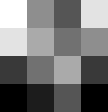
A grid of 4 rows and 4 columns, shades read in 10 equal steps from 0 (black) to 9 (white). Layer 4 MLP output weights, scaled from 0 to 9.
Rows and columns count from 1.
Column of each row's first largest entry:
1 1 3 3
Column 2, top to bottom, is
5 6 4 1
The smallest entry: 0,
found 2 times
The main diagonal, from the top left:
9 6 6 0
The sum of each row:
25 23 14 4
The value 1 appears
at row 4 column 2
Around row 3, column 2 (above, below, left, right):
6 1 2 6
